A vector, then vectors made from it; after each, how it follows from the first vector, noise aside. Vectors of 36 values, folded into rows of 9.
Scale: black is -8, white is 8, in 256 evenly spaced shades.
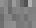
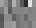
scaled up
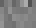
negated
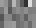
scaled up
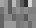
scaled up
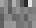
scaled up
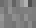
negated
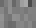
negated
